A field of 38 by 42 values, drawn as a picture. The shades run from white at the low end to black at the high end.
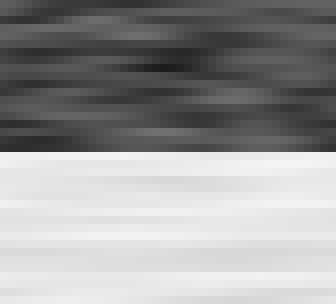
It is made of 2 by 1 panels. Panel 1,1: high, streaked across. Panel 2,1: very low, streaked across, faint in contrast.
